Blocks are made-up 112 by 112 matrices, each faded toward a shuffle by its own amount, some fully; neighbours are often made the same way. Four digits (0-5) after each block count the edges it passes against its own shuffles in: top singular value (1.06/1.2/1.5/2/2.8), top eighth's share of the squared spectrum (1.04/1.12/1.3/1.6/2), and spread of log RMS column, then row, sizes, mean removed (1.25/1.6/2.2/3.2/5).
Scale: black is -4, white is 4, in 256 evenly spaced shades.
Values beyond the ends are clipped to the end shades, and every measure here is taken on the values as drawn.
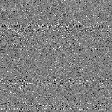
4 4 1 3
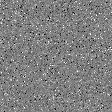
0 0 0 0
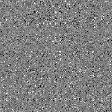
4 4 2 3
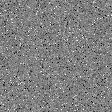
1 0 0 0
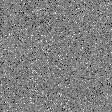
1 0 0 0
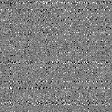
4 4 2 3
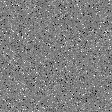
0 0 0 0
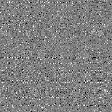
4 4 2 3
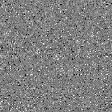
3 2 1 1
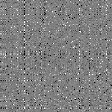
5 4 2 2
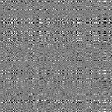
5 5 3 4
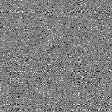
4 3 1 3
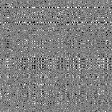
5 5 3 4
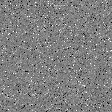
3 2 0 1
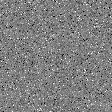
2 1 0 0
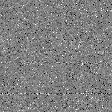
3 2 0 1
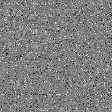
3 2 0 1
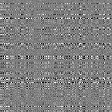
5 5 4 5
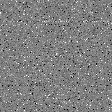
2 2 0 1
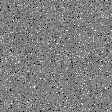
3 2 0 1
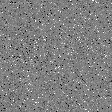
1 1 0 0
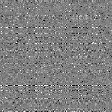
5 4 2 3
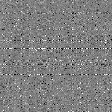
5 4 1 3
